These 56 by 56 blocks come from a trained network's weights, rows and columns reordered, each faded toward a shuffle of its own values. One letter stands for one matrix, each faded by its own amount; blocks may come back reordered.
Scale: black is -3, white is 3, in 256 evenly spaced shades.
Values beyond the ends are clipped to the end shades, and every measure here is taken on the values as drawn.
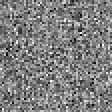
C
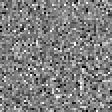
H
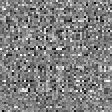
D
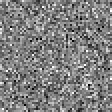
C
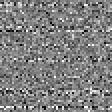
D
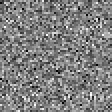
C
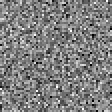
C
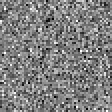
C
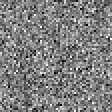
C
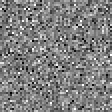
H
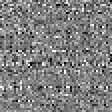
D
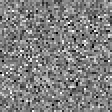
H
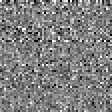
D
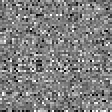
D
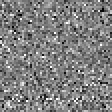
H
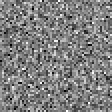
C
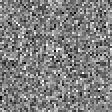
C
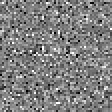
H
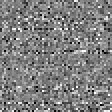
D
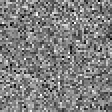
C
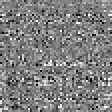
D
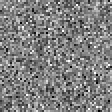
C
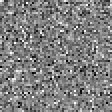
H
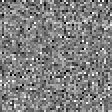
H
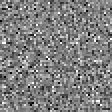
H
